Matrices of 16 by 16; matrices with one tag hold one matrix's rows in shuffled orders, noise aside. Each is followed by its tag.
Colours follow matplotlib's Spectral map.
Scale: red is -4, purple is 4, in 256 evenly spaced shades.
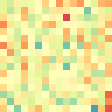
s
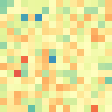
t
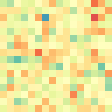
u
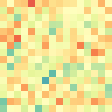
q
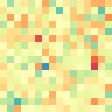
u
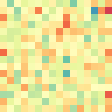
s
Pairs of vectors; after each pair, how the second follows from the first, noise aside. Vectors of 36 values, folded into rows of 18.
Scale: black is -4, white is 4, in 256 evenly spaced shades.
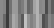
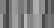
copied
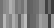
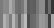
copied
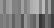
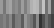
copied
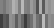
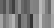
shuffled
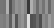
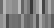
shuffled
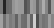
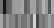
copied
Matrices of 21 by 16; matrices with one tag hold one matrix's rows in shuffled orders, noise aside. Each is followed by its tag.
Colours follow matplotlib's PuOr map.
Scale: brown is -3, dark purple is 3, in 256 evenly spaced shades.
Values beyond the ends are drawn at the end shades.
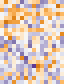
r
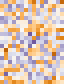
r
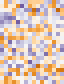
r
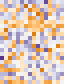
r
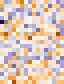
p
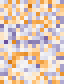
p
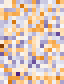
r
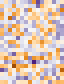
p
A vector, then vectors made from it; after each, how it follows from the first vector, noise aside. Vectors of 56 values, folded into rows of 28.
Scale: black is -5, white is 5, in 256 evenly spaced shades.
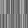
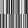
scaled up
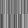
reversed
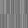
shrunk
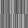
wrapped around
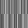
reversed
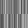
reversed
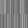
shrunk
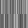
wrapped around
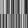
scaled up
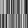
scaled up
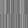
shrunk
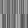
wrapped around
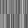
wrapped around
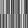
scaled up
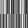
scaled up
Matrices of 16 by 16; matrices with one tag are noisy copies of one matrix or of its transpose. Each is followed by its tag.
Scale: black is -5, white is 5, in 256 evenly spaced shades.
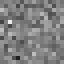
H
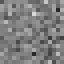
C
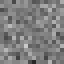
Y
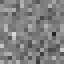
C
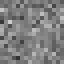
H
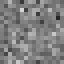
H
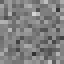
C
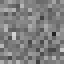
C
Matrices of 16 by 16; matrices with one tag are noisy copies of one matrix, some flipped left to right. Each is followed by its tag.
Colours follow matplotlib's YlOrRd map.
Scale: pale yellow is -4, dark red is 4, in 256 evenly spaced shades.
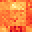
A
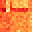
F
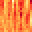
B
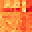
F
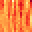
B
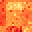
A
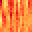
B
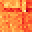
F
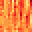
B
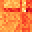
F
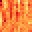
B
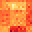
A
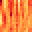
B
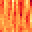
B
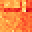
F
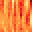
B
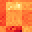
A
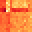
F
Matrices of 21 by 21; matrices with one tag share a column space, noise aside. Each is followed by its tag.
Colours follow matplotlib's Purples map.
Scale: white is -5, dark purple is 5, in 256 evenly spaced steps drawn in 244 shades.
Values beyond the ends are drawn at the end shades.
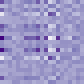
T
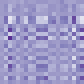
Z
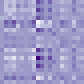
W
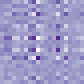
T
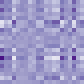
W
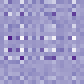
T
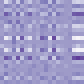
T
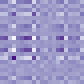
T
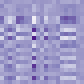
Z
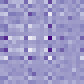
T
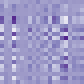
Z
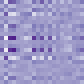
T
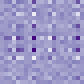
T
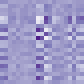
Z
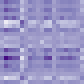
W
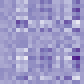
W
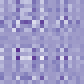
W
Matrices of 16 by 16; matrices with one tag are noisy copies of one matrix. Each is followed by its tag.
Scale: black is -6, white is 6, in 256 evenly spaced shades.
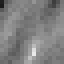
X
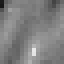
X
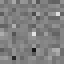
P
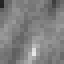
X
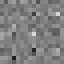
P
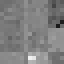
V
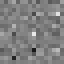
P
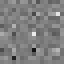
P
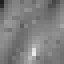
X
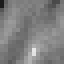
X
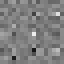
P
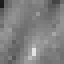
X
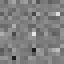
P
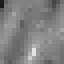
X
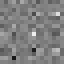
P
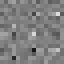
P
